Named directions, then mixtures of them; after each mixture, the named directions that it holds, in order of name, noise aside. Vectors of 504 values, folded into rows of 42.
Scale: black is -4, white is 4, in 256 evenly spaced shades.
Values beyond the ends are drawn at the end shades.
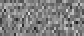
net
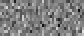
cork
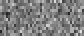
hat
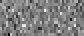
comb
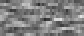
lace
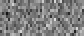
cork, hat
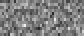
comb, cork, lace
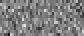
comb, cork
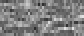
lace, net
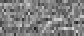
lace, net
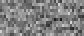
hat, lace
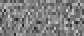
net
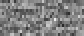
cork, hat, lace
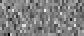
comb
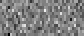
comb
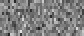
comb, cork, hat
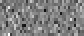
comb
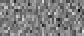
cork
